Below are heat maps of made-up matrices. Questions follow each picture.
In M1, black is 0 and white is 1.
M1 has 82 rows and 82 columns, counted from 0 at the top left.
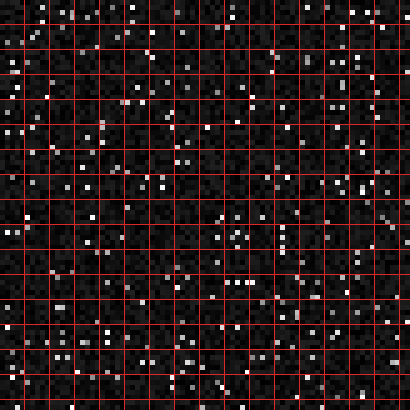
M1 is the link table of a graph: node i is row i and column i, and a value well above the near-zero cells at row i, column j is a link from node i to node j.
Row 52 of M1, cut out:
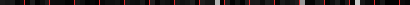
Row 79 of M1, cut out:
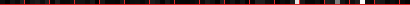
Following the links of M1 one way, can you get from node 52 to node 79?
yes
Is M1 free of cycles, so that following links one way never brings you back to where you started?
no
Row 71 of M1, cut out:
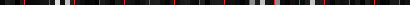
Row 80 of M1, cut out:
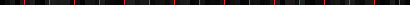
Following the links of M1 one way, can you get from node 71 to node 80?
no
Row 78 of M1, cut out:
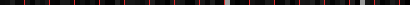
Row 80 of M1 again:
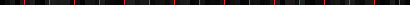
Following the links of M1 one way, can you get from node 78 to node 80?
no
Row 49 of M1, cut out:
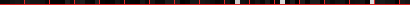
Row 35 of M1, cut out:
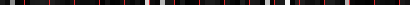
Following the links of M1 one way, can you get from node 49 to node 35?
yes
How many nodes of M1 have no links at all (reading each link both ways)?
5
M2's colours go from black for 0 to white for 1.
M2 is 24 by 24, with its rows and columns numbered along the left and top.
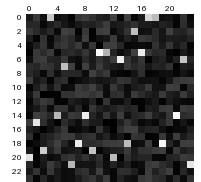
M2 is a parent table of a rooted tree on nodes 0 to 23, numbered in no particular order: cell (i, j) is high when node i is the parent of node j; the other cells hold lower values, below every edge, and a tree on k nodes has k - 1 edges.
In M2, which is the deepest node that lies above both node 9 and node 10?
18
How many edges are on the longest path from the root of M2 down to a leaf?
6
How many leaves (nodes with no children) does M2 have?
13
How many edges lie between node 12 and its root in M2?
1
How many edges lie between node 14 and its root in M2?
3
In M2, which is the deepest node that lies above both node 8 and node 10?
18
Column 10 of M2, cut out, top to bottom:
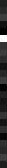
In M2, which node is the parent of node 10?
5
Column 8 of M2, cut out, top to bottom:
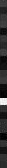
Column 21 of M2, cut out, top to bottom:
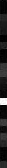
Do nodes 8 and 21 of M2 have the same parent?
yes
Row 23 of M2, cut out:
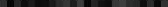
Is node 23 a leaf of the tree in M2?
yes
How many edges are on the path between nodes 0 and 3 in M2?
1
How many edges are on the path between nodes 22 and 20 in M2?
6
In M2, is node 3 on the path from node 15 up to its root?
no
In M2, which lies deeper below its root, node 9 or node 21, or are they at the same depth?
the same depth
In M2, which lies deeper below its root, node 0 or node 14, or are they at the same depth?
node 14
